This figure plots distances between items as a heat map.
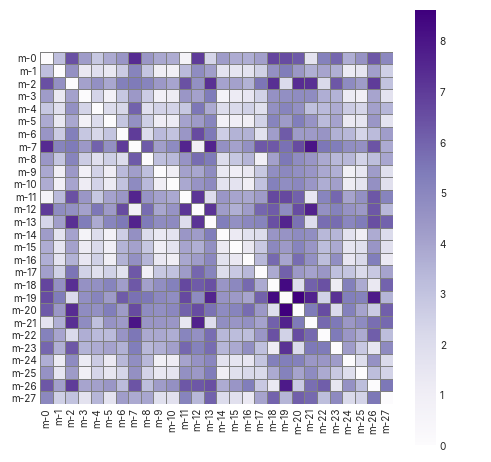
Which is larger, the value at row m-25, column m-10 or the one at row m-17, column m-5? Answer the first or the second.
the second
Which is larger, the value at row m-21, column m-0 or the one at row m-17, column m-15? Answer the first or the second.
the second
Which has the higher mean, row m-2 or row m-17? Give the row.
m-2
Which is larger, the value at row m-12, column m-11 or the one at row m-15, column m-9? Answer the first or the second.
the first
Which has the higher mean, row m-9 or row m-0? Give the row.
m-0
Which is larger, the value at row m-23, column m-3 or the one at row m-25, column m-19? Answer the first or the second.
the second
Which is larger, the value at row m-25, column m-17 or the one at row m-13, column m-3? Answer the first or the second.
the second
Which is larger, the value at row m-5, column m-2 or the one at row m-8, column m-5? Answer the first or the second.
the first
